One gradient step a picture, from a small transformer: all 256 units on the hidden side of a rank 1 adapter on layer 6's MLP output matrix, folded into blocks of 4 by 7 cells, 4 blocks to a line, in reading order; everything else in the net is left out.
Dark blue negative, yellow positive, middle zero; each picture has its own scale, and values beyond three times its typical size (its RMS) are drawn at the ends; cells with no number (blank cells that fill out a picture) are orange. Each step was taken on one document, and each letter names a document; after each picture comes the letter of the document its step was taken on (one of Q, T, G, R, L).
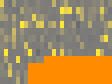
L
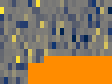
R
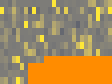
R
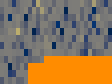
R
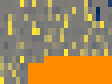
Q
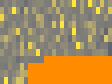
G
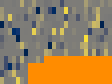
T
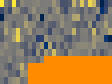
G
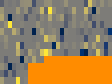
Q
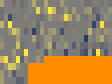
T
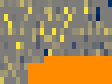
Q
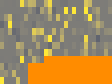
Q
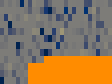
Q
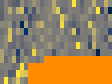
G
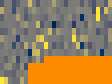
R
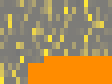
Q
